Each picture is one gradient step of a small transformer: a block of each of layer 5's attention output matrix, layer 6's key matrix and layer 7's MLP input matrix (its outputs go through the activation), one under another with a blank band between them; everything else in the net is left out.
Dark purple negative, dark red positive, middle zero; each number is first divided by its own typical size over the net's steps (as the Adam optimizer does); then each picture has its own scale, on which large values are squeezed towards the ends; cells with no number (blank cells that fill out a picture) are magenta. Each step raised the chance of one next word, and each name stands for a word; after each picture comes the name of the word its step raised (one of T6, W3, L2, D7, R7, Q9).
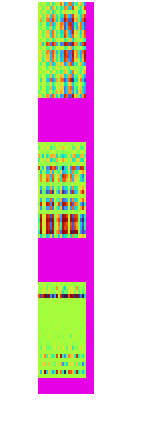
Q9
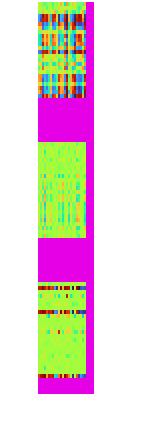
Q9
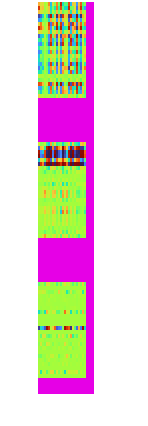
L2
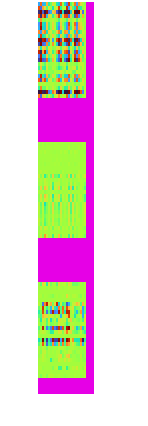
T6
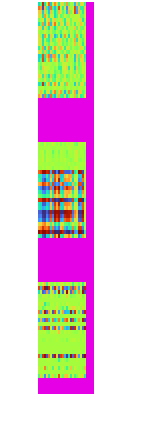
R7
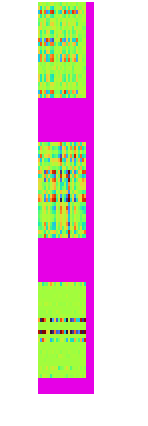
T6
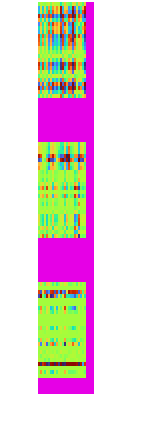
L2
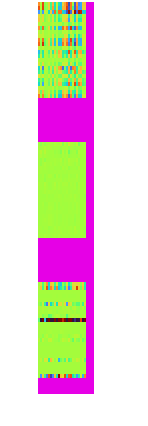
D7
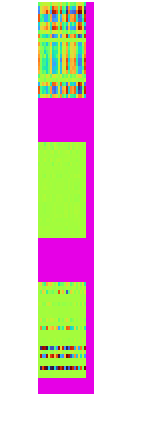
L2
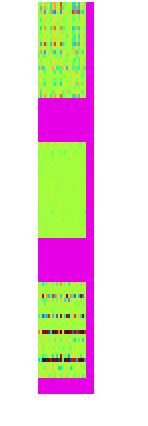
D7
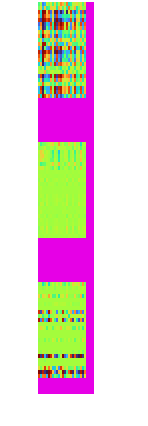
Q9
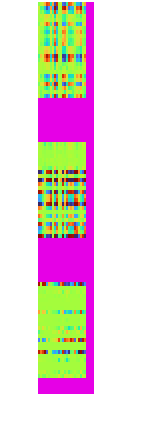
R7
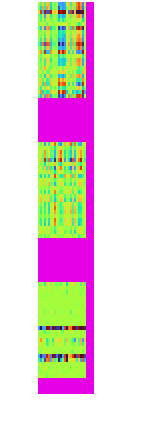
D7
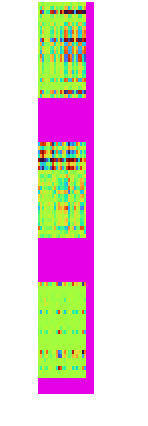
T6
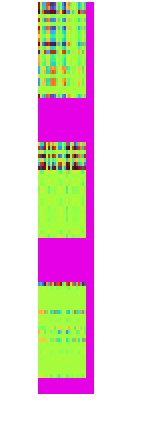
D7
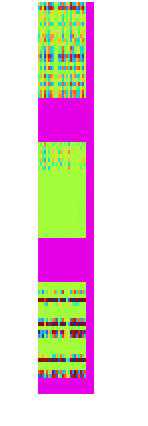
R7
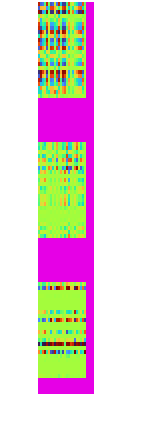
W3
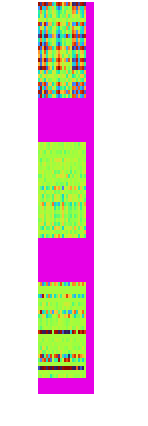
R7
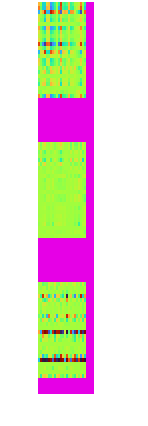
D7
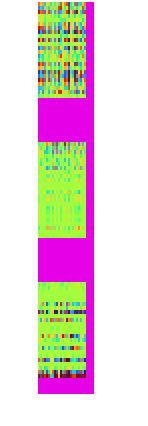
W3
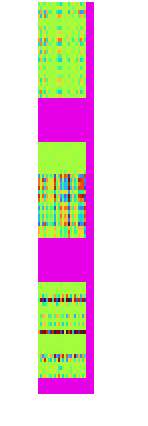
T6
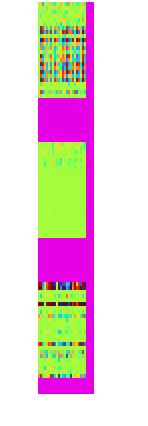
W3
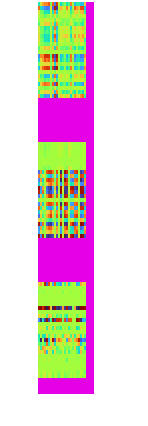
R7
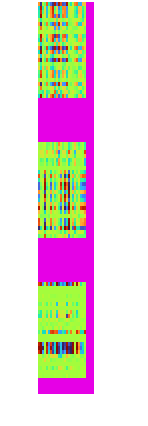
R7
